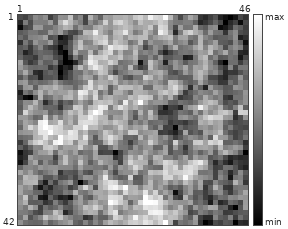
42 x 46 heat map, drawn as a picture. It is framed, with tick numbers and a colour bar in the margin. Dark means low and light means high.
There is no overall slope. There are no regular stripes. No single row or column stands out from its neighbours. The field is mottled with small blotches. Overall the values sit about 50% of the way up the scale. The bottom middle is the ninth with the highest average.
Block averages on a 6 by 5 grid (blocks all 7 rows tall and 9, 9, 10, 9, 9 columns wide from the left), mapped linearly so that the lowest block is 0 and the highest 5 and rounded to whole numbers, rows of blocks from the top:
1 3 4 3 0 | 0 2 3 2 1 | 2 4 3 2 2 | 4 4 3 1 2 | 1 2 3 4 0 | 1 2 5 3 0
